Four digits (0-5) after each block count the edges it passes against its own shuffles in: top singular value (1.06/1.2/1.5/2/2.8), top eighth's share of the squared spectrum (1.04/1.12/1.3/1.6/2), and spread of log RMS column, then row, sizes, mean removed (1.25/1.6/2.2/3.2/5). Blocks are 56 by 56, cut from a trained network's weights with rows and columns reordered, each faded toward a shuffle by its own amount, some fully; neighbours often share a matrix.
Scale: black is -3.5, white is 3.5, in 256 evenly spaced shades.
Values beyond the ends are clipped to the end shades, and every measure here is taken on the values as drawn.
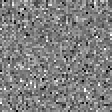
2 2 0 0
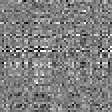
4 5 2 3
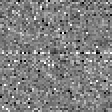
3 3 0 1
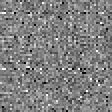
3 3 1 2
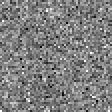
2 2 0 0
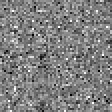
3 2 0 1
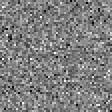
2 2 0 0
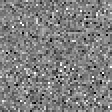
1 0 0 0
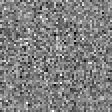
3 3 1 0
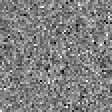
0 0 0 0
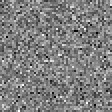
1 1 0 0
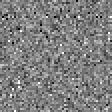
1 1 0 0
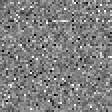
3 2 0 1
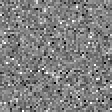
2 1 0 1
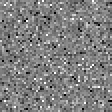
0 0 0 0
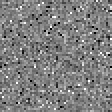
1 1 0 0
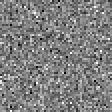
0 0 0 0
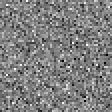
0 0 0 0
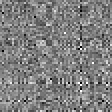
4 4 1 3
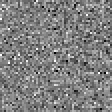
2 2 0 1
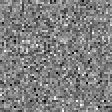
2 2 0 1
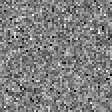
0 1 0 0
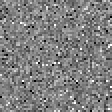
1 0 0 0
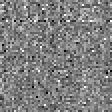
2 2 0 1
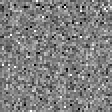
1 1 0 1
